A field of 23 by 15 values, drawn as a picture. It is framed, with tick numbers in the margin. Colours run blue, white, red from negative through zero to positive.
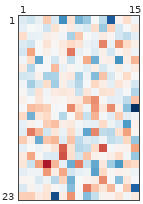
Stripes: none. Mirror symmetry: none. Slope: none. Odd rows or columns: none.
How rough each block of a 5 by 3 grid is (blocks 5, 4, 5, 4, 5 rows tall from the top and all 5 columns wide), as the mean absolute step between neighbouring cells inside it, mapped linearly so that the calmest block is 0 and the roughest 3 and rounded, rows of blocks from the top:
012 / 211 / 012 / 222 / 132
